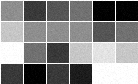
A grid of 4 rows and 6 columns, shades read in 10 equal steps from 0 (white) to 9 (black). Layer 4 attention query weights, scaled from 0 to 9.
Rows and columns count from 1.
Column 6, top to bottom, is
9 5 2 0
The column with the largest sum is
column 2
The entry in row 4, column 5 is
0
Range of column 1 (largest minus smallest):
7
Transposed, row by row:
4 2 0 7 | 7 4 5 9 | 6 4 7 7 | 5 4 2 8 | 9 6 1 0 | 9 5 2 0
